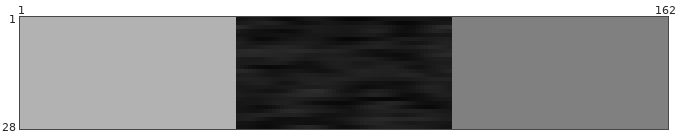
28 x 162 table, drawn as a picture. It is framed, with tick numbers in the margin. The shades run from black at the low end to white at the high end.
It is made of 1 by 3 panels. Panel 1,1: high, flat. Panel 1,2: very low, streaked across, faint in contrast. Panel 1,3: middling, flat.
